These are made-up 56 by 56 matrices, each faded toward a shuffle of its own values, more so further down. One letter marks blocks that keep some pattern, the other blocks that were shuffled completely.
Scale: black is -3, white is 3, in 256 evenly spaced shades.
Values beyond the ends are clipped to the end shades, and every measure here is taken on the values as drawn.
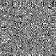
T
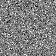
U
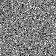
U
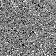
U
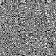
T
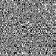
T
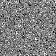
U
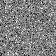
U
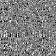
T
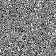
U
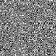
T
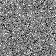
U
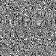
T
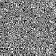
T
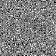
T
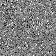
U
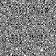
T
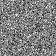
U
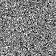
U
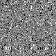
T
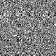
T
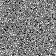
U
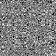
T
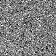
U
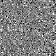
T
